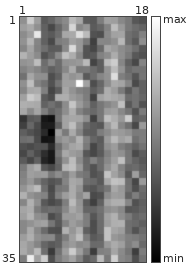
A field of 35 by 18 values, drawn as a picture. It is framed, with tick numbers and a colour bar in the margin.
Slope: none. Stripes: upright, repeating 3 times. Odd rows or columns: none. Odd patch: lower, in the middle left. Histogram: bell-shaped. Ninth with the lowest average: middle left.
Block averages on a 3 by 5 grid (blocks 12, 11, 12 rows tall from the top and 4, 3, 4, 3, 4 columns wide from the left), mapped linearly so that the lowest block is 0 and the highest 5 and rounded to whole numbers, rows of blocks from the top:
52452 | 01342 | 51352
